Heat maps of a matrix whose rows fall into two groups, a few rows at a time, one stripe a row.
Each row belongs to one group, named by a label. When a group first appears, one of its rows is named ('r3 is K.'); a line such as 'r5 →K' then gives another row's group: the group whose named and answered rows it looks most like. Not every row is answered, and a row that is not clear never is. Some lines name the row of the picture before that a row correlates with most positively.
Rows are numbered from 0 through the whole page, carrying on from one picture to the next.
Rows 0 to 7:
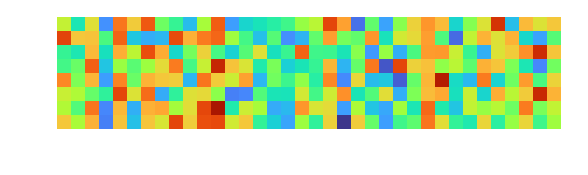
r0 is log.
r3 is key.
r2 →log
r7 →key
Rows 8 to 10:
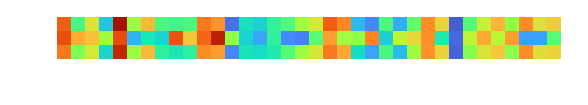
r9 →key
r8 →log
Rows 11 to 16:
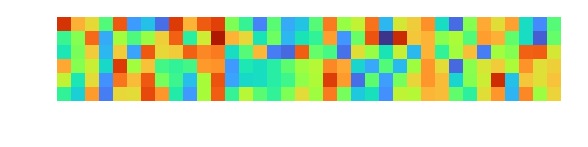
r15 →log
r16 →log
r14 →log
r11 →key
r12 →key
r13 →log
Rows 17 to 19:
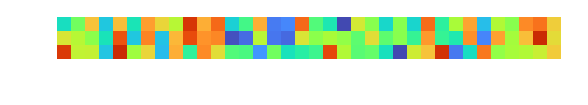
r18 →log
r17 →log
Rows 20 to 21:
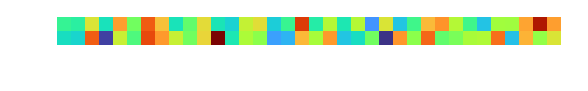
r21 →log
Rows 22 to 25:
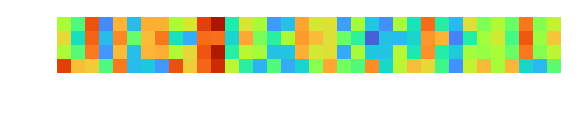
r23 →log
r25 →key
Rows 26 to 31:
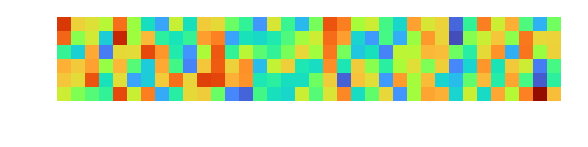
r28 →log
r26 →key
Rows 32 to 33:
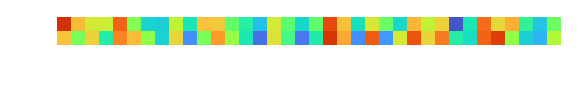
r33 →key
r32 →key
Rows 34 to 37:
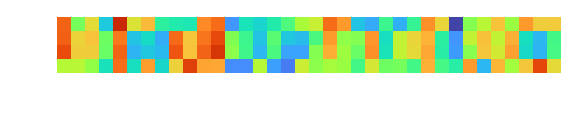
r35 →key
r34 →log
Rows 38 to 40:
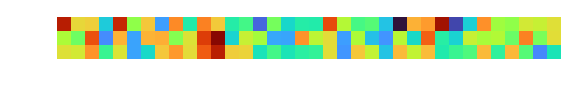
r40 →key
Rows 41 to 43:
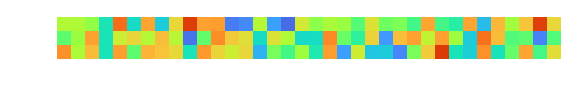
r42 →key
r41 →log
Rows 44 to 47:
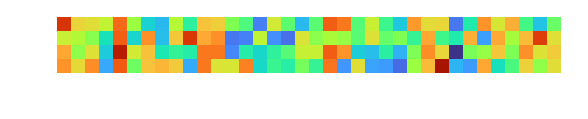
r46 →log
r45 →log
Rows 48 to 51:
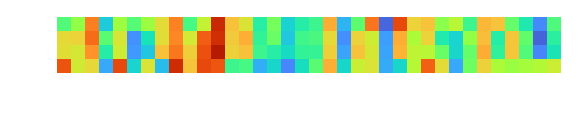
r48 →key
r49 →key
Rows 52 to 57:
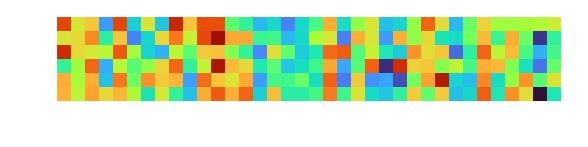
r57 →key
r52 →key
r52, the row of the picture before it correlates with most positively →51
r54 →key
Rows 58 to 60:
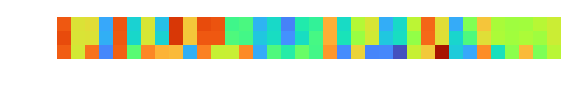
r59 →key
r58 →key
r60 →key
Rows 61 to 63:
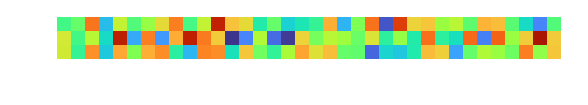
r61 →key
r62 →log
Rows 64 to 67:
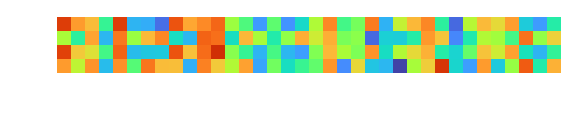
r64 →key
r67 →key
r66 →key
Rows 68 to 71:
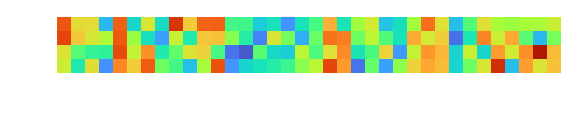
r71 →log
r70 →log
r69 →key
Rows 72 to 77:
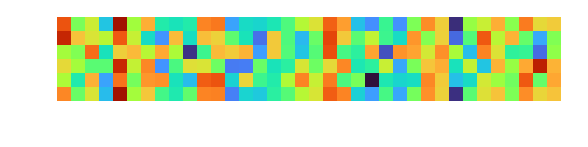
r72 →log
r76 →log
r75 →log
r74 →key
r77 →log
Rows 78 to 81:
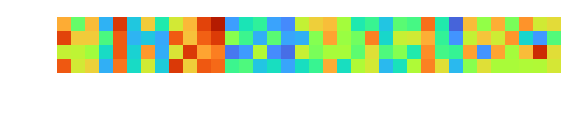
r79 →key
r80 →log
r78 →log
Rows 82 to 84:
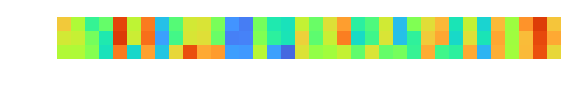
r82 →log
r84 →log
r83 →log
